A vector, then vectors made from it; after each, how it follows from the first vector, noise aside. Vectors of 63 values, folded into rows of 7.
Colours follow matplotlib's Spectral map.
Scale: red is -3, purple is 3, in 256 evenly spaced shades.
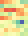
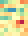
negated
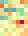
negated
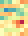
negated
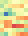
reversed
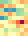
negated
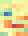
reversed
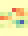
partly zeroed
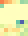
partly zeroed
